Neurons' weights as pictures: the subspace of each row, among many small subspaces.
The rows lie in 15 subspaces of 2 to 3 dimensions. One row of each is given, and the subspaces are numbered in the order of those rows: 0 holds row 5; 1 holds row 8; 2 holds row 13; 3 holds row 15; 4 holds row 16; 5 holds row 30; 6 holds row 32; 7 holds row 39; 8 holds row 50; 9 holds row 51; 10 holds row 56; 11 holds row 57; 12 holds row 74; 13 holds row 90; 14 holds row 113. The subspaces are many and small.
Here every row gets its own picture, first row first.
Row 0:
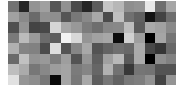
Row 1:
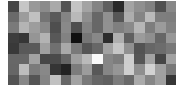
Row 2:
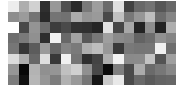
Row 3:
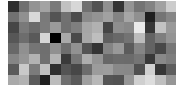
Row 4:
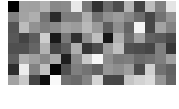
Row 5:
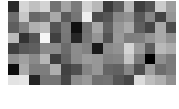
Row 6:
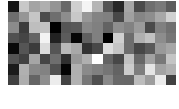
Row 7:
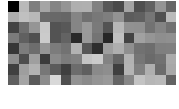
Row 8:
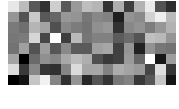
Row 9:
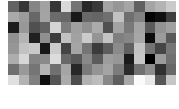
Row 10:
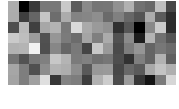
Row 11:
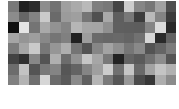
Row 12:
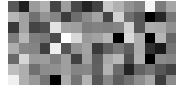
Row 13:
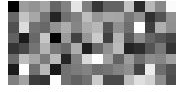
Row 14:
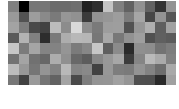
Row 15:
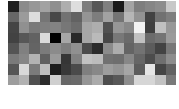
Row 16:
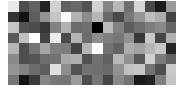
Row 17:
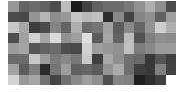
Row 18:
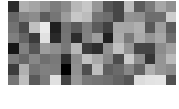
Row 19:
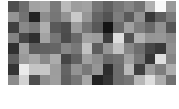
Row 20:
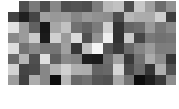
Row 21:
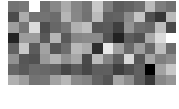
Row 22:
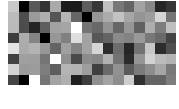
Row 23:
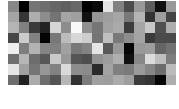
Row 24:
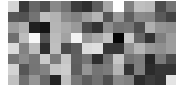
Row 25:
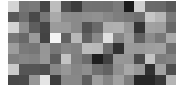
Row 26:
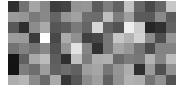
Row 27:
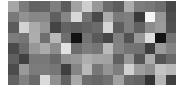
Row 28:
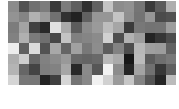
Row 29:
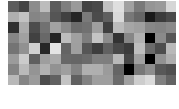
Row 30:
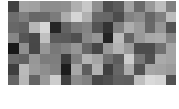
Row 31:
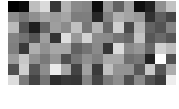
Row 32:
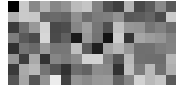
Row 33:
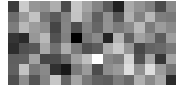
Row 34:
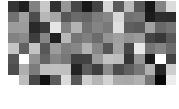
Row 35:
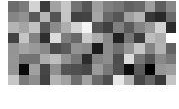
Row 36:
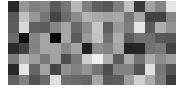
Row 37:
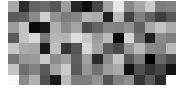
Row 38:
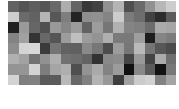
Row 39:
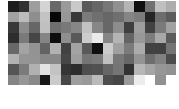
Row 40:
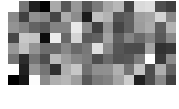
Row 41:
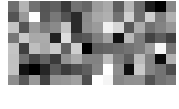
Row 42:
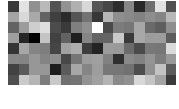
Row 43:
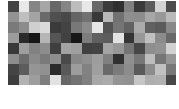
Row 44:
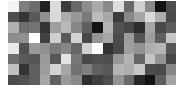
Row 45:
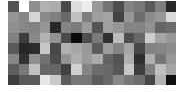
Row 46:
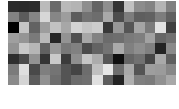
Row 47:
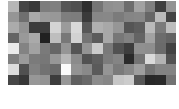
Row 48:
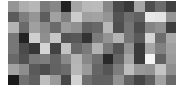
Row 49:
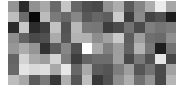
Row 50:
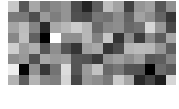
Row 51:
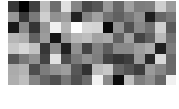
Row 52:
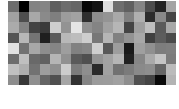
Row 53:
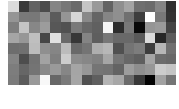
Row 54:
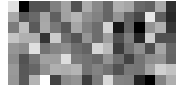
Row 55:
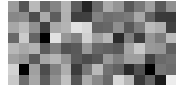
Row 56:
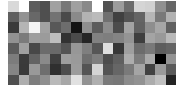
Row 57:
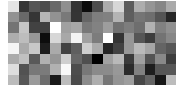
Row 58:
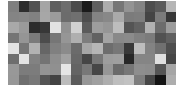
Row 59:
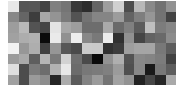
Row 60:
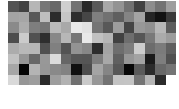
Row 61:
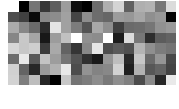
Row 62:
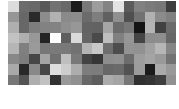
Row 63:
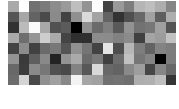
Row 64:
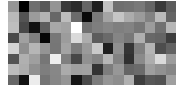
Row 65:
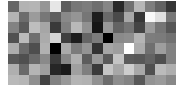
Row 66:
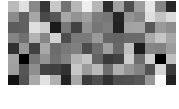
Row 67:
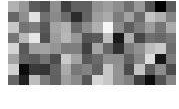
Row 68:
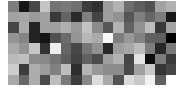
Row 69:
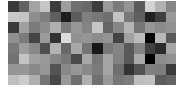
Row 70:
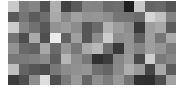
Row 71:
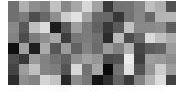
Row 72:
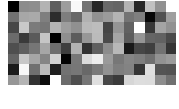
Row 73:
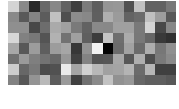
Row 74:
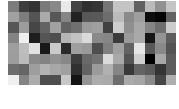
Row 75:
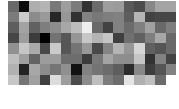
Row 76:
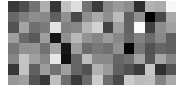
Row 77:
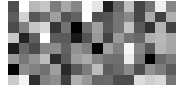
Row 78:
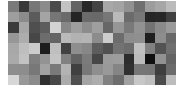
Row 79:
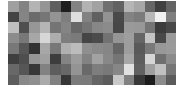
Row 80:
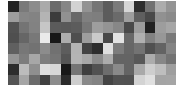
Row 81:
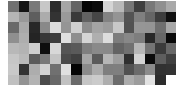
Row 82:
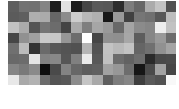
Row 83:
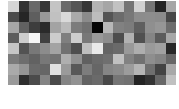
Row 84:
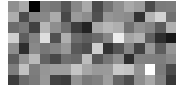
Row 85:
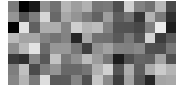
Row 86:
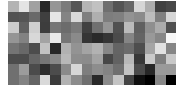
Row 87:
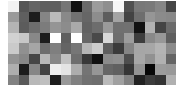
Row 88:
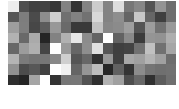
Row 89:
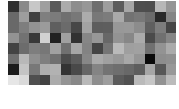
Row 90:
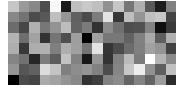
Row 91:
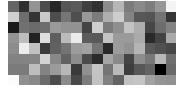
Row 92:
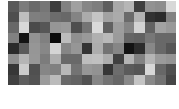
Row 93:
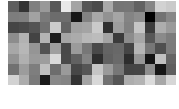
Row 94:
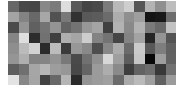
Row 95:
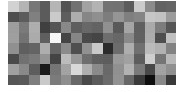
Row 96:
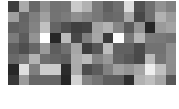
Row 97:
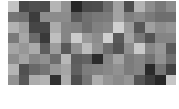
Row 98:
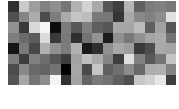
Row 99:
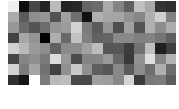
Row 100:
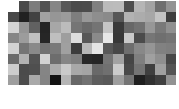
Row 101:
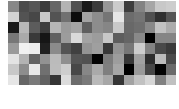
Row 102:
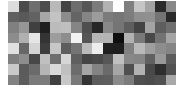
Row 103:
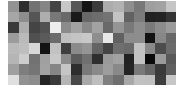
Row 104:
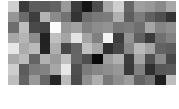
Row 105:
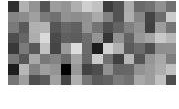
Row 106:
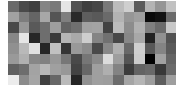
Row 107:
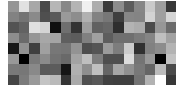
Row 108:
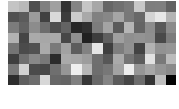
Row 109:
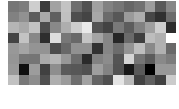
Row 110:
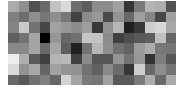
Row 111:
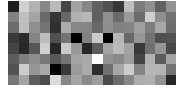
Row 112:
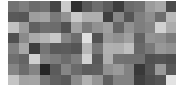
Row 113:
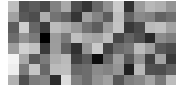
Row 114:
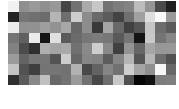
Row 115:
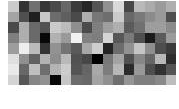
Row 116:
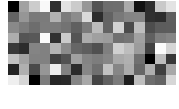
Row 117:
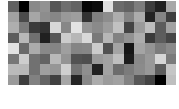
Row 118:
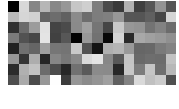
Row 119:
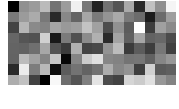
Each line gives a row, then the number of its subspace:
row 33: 3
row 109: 8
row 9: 11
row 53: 9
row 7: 6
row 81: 8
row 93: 3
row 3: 3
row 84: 7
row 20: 6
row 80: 7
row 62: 3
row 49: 5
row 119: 2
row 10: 9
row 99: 10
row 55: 8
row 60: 8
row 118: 6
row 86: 7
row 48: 12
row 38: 14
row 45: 6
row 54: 9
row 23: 0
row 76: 2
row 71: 5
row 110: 14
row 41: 5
